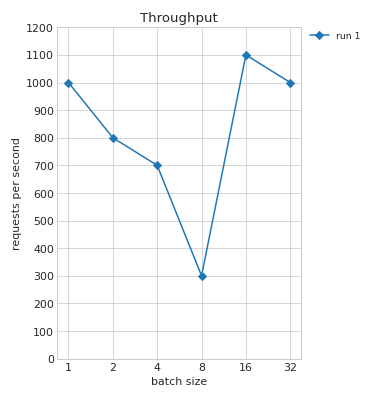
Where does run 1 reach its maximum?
16
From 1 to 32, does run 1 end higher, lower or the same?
the same
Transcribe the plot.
Title: Throughput
x-axis: batch size, ticks 1 2 4 8 16 32
y-axis: requests per second, ticks 0 100 200 300 400 500 600 700 800 900 1000 1100 1200
Legend: run 1
Values:
run 1: 1000 800 700 300 1100 1000
